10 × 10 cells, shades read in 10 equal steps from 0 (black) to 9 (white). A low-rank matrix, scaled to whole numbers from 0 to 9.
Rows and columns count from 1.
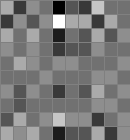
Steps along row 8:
down up same same same same up same down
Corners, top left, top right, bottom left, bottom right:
6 4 6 5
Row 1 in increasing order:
0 2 2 3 4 4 4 5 6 7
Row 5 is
4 6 5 4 5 5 4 4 4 5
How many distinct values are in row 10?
6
